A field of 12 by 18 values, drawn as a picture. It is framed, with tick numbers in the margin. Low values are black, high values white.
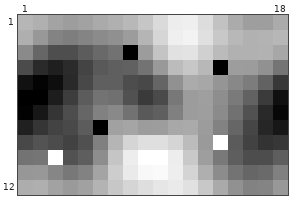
The ninth with the highest average is the bottom middle. The middle left is the ninth with the lowest average. No single row or column stands out from its neighbours. The bottom middle is the calmest part. No regular stripes run through it. Five lone cells stand out: two far higher and three far lower than their neighbours.
